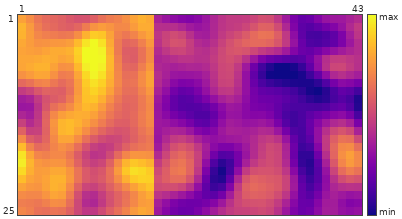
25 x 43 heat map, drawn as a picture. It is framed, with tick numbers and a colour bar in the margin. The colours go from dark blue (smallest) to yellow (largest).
Lone odd cells: none. Ninth with the highest average: top left. Seam: vertical, 40% of the way across, the left part higher. Average level on the scale: 50%.
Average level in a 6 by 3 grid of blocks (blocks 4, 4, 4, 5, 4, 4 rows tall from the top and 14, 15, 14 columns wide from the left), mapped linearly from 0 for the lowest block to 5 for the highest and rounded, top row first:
4 3 2
5 3 1
4 2 0
4 2 1
4 3 2
4 2 2
